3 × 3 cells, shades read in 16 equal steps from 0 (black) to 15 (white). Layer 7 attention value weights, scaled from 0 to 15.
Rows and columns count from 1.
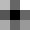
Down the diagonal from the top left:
11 0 9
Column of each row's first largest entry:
3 3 1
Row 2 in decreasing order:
6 5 0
